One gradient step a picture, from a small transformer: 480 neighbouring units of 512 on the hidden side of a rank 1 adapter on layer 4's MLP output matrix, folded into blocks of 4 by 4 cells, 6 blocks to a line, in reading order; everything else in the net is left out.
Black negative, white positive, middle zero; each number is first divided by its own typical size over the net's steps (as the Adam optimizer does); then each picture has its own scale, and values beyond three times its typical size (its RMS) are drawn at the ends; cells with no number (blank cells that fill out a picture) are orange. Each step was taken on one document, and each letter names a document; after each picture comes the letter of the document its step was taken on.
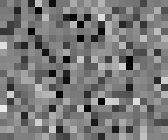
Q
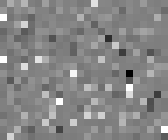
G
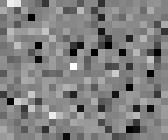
G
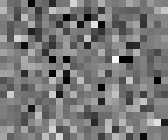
Q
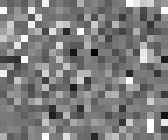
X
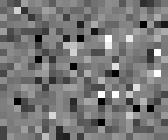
G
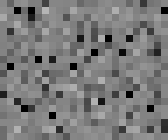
G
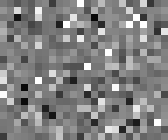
Q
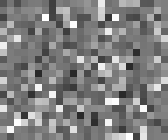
Q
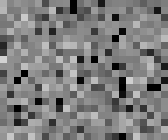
X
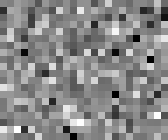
X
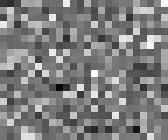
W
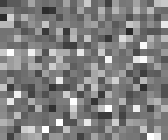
W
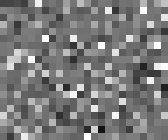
W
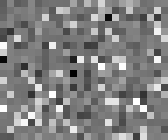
Q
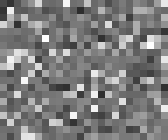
W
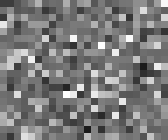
W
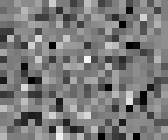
Q
